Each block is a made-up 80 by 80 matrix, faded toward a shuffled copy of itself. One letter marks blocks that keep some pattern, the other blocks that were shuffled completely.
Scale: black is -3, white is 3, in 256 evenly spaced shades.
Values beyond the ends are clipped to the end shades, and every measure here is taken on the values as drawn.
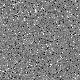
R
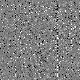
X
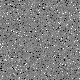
R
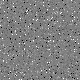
R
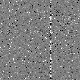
X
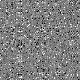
X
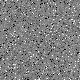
R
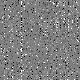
X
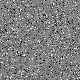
R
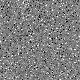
R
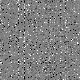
X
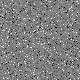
R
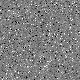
R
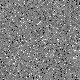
R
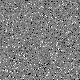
R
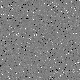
R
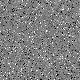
R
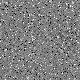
R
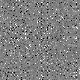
X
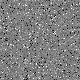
R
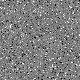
R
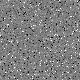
R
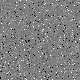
R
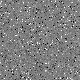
R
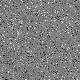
R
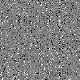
X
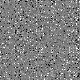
X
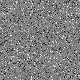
R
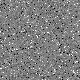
R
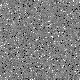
R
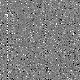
X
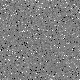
R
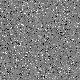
R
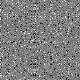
X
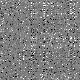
X
